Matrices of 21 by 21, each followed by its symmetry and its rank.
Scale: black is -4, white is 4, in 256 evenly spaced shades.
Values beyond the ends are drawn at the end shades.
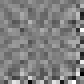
antisymmetric, rank two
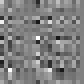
neither, rank two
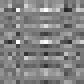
neither, rank two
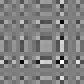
symmetric, rank one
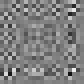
antisymmetric, rank two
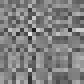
antisymmetric, rank two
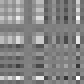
symmetric, rank one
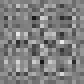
antisymmetric, rank two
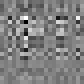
neither, rank two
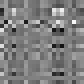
neither, rank two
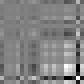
symmetric, rank one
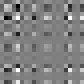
symmetric, rank one
